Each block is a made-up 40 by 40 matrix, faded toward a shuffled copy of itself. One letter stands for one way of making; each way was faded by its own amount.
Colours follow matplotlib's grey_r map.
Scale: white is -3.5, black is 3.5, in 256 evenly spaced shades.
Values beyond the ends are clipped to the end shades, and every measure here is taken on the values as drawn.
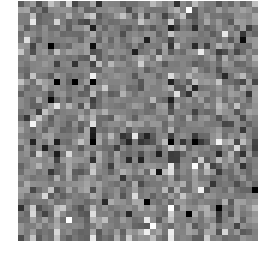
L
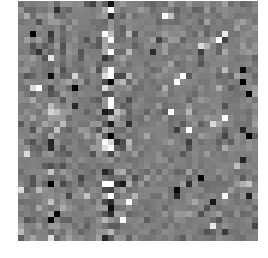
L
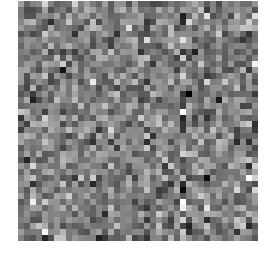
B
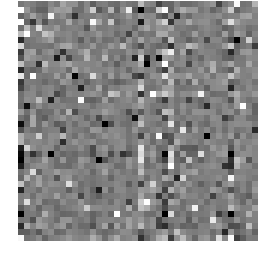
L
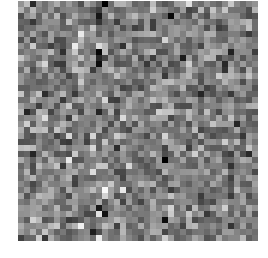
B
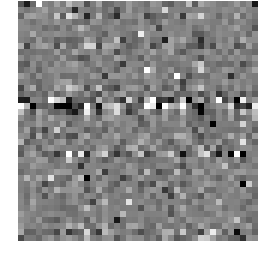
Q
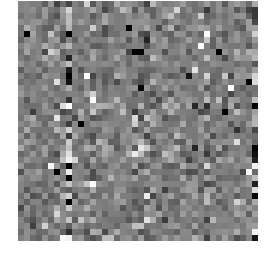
L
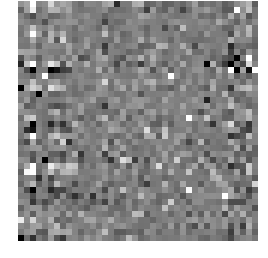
L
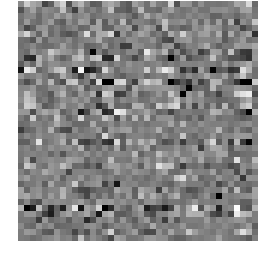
Q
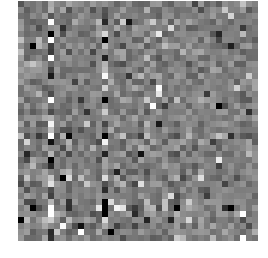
L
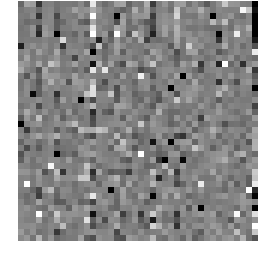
L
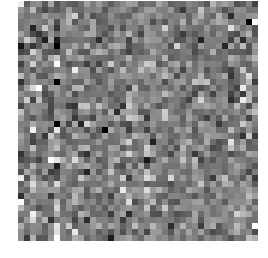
B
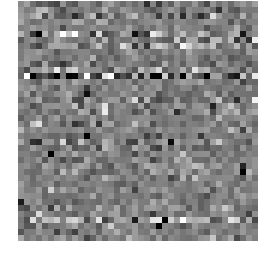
Q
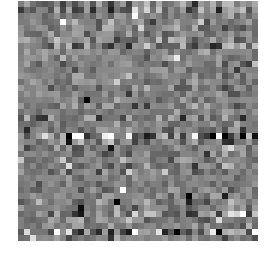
Q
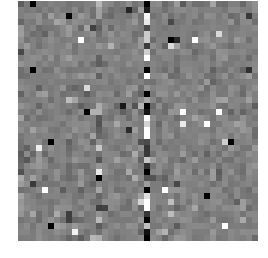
L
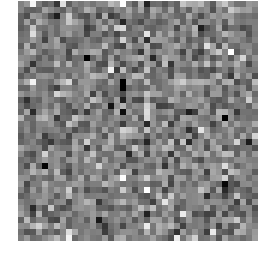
B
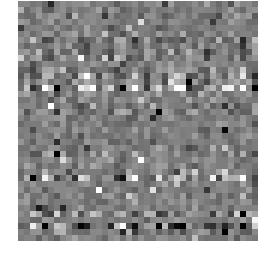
Q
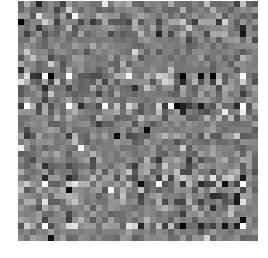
Q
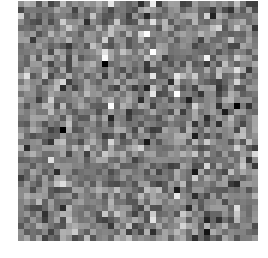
B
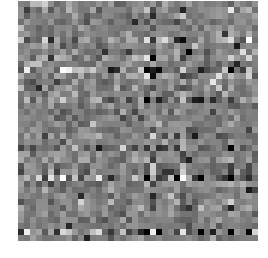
Q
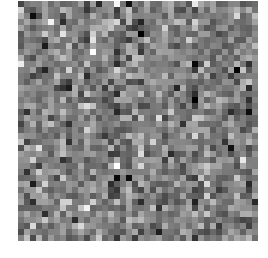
B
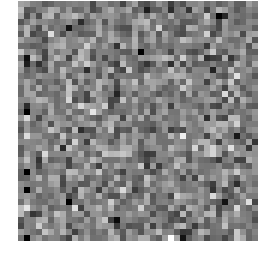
B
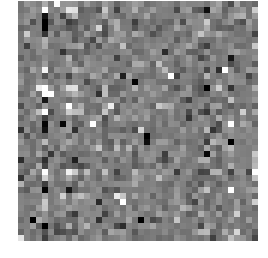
L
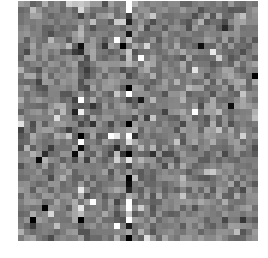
B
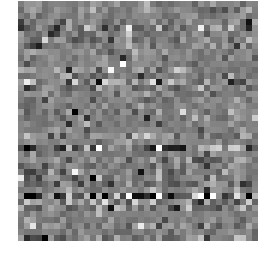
Q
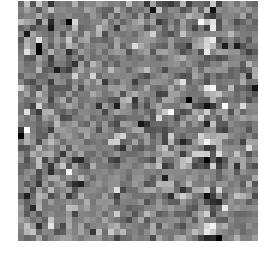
L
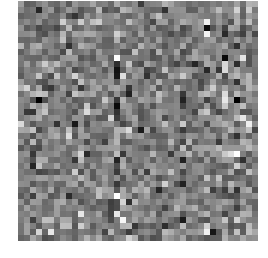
B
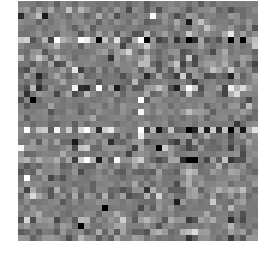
Q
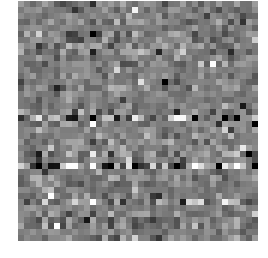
Q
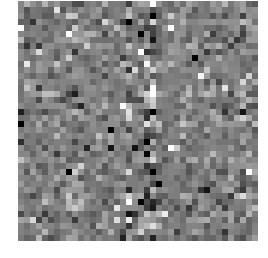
L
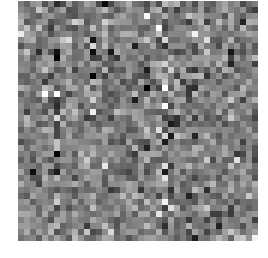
B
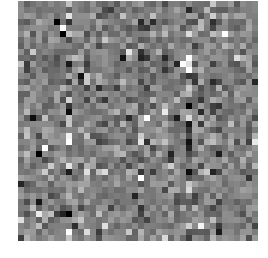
L
